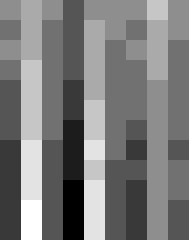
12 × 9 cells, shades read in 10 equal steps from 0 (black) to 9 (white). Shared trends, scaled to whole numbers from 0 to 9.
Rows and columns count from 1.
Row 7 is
3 7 4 1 7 4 3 5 4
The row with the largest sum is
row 1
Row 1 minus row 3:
0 0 1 0 -1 1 0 1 1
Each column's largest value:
5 9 5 3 8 5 5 7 5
